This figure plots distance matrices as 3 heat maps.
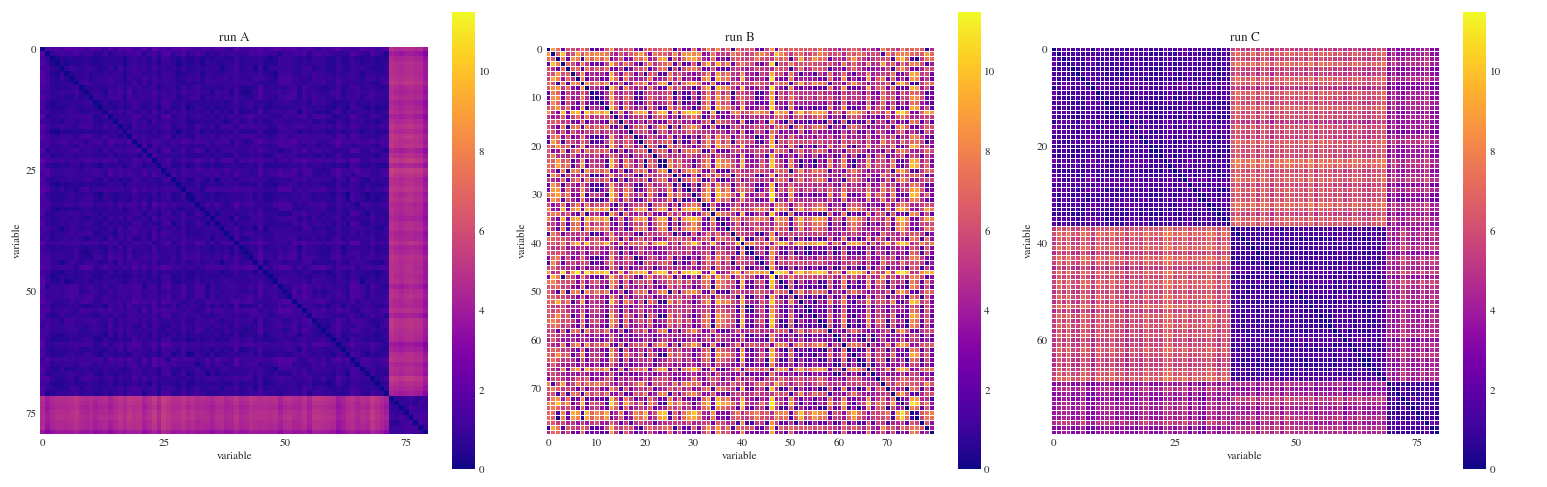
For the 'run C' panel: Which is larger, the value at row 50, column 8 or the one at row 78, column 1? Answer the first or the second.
the first
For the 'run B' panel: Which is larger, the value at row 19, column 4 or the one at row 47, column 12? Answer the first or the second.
the first
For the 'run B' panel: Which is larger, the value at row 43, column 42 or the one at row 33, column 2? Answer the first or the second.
the first
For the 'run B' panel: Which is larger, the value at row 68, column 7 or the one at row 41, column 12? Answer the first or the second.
the first
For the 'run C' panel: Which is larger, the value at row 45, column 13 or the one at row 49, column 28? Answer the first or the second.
the second
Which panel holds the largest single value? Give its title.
run B
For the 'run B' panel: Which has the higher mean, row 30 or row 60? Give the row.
30
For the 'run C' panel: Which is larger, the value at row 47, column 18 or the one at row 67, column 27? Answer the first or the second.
the second
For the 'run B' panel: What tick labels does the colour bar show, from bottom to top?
0, 2, 4, 6, 8, 10
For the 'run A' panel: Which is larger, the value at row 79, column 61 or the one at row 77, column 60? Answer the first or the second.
the second
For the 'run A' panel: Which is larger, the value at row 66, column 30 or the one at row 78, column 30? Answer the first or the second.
the second
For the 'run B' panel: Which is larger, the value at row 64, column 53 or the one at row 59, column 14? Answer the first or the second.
the second
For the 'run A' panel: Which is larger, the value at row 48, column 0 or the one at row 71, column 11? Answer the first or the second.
the first
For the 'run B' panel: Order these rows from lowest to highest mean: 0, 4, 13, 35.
4, 0, 35, 13
